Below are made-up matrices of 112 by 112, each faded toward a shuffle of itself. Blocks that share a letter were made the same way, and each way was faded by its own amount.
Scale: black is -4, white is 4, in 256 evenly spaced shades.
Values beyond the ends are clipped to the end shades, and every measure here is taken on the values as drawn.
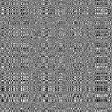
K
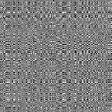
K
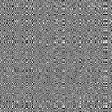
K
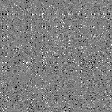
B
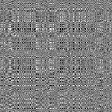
K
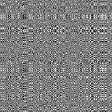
K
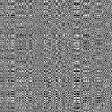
K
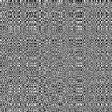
K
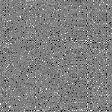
B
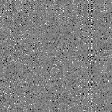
B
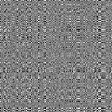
K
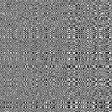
K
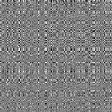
K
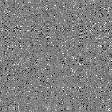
B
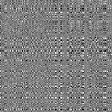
K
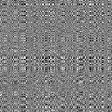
K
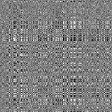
K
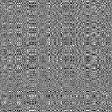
K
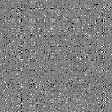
B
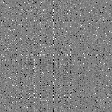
B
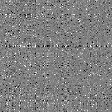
B
